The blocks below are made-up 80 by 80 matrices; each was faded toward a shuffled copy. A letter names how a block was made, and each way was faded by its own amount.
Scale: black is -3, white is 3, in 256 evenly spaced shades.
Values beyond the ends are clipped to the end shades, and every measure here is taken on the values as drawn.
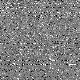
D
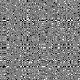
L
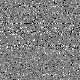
D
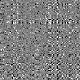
L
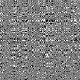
L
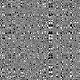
L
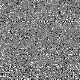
D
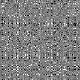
L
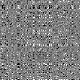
L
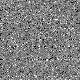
D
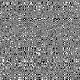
L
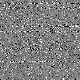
D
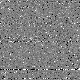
D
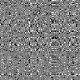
L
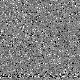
D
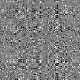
L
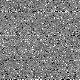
D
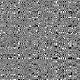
L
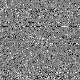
D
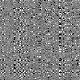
L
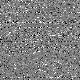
D
